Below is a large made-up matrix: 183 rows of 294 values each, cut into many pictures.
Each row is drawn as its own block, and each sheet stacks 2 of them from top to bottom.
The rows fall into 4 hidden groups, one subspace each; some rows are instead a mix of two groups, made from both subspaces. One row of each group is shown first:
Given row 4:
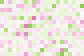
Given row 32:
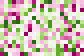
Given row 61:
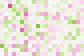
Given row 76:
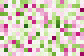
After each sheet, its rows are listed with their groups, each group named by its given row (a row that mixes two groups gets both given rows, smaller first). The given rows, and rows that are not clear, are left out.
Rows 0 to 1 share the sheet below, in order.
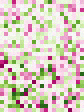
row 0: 32
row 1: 61
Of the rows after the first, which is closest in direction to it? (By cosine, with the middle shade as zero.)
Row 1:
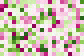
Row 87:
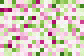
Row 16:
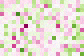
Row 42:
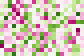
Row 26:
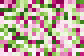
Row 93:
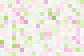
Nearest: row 93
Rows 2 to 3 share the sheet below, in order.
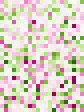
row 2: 4 and 32
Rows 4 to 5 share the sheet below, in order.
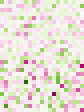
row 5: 76
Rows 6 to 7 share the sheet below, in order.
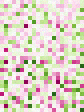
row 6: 76
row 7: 76
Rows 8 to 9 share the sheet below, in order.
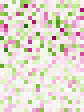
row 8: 76
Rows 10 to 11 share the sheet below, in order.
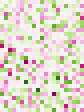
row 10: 61
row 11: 76
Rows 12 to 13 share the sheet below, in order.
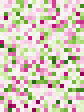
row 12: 61
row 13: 4 and 61
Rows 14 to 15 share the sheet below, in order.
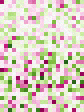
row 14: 4
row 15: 61 and 76
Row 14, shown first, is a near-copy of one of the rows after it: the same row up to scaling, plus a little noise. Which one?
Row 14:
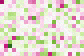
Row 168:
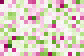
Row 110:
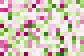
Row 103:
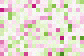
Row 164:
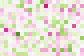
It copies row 168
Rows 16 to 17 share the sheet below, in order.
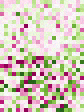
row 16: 61 and 76
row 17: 4
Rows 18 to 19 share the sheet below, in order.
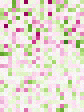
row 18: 32
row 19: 4
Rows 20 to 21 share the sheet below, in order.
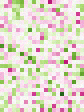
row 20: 32 and 61
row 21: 4
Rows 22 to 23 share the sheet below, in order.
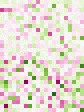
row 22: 4
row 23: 76
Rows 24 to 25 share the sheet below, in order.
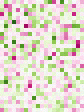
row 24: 32 and 76
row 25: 32
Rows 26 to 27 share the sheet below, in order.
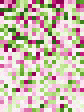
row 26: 4
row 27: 4
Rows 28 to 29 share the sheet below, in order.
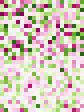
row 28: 76
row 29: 32
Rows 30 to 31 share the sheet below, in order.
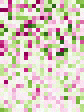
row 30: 4
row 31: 32
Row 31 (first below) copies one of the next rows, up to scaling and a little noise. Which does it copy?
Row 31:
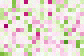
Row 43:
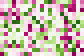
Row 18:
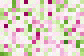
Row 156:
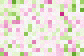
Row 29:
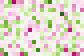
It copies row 18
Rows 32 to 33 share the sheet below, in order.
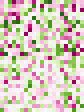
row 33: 32
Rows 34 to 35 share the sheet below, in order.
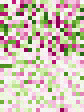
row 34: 76
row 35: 4
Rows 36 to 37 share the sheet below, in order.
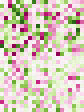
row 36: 61
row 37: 61
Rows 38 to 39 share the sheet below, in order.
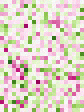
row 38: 76
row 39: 61
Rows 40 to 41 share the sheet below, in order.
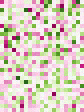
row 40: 4
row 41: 76
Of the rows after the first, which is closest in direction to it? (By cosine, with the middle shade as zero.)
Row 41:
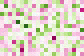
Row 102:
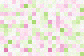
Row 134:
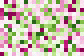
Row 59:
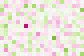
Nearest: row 134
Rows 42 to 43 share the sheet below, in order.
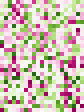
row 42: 61
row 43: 32
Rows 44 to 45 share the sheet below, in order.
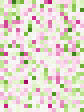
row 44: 32
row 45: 76
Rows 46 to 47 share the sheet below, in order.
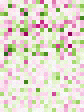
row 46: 61
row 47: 76
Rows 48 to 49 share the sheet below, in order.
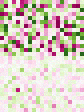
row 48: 76
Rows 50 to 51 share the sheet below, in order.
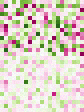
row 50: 76
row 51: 76
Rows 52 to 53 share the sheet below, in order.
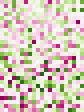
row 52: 32 and 76
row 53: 76
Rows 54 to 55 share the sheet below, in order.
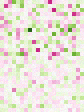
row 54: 32
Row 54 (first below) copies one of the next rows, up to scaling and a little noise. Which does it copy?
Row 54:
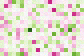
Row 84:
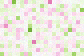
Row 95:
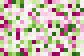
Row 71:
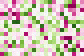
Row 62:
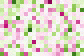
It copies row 95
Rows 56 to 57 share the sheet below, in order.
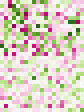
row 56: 61
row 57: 76
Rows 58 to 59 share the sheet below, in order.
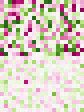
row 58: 32
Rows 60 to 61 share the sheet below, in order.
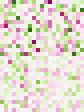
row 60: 32
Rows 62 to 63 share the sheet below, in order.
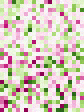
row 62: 32
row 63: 4
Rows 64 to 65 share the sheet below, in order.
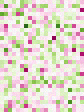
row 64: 76
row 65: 61
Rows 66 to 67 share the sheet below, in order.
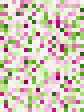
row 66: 76
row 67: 76
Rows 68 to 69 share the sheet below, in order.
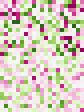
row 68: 32
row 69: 76
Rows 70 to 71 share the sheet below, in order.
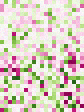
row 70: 61 and 76
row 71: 32
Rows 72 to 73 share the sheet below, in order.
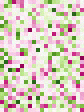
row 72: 32
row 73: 61 and 76
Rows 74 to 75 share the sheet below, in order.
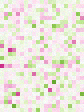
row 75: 4
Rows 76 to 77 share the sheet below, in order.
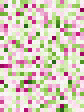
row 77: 4
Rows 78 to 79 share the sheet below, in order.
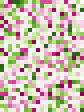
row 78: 32
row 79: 4
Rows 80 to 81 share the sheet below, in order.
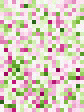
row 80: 76
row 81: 61
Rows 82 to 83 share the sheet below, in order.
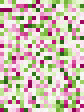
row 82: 4
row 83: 32
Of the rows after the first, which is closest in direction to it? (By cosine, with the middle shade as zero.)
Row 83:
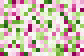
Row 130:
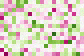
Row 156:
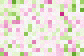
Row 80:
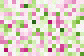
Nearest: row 80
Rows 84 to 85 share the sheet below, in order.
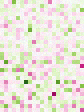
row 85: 76
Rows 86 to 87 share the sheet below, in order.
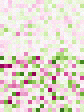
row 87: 4
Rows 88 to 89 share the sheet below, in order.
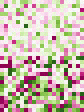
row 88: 76
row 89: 4
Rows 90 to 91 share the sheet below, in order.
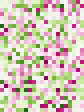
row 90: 4
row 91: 4
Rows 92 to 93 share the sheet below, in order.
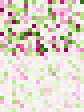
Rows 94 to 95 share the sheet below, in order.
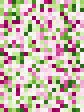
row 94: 32
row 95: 32
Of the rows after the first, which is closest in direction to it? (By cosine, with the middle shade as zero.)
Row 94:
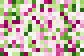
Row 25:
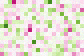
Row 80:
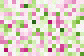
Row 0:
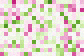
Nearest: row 80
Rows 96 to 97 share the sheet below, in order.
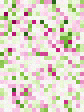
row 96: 32 and 61
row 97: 61
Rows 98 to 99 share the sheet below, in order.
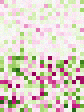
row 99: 32 and 61
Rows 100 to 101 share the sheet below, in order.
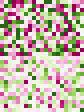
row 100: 32
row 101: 76
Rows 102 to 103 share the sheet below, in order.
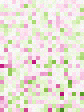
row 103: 4
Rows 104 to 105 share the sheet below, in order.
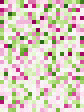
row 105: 61
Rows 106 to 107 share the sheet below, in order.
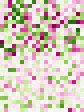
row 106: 61
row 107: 4 and 76
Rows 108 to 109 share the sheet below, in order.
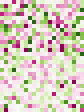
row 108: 76
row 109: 32 and 76
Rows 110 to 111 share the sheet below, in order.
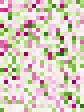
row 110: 4
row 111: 32
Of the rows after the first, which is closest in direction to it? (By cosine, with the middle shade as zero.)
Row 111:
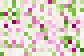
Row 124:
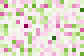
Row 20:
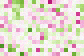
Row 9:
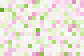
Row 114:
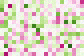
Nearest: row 20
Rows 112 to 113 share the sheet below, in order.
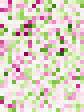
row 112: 4
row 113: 61
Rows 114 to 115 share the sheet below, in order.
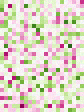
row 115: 76
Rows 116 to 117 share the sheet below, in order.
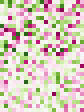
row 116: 4
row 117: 76
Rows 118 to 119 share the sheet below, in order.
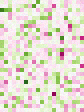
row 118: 4
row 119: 76
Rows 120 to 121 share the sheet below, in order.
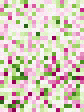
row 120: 76
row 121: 61
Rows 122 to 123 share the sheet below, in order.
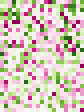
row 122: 32
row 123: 76
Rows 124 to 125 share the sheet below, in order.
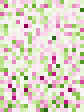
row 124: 76
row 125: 61
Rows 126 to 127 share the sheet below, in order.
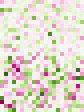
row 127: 61
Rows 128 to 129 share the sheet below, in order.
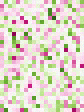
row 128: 61
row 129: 32
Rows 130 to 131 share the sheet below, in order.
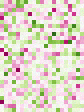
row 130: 32
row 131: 61
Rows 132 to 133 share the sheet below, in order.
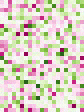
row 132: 4
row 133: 76
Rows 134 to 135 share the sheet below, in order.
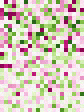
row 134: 32 and 76
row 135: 4
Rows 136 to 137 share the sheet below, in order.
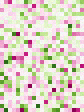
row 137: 32
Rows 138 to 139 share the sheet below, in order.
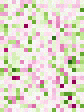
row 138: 76
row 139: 32
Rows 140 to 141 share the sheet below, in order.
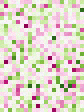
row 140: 76
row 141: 32
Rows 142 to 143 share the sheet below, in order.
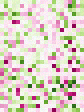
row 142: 32
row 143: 32
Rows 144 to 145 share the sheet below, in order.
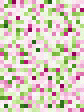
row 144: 32
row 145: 76
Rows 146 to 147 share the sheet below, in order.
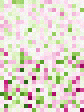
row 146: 32
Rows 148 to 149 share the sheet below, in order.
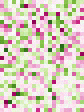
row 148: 76
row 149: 4
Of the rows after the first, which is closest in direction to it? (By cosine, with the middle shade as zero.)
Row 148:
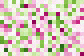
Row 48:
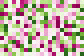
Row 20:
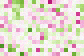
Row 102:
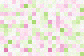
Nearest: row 20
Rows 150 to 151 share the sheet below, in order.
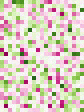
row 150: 32
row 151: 76
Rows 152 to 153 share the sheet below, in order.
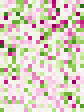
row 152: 61
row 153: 32
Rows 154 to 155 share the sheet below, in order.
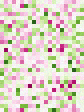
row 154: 76
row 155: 32
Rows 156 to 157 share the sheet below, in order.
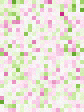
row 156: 32
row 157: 61
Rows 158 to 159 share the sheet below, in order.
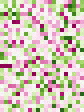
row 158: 32
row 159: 4
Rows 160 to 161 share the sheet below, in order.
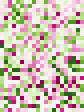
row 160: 61
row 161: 32
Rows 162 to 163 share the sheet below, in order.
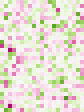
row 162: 61
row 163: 32 and 61
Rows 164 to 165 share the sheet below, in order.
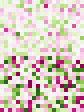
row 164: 4
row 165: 32
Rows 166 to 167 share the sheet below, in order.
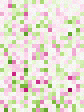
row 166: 61
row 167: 61
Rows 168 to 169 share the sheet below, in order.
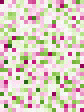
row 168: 4
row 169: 76
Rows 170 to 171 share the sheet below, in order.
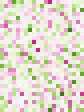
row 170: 32
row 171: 4
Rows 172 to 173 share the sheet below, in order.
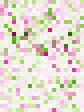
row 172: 61
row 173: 32
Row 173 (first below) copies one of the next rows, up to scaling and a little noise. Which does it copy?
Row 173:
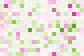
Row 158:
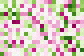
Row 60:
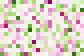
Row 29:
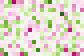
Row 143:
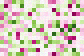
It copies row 143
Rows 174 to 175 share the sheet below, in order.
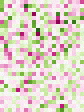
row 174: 76
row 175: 4
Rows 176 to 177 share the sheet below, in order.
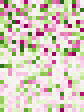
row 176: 76
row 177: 4
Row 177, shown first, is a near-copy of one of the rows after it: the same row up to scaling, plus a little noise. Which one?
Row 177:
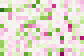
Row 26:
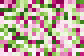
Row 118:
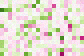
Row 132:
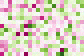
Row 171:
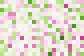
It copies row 118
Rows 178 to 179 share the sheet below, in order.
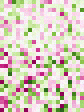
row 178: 32
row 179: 4
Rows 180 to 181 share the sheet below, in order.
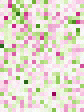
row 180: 61
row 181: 76
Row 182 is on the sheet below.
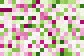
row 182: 4
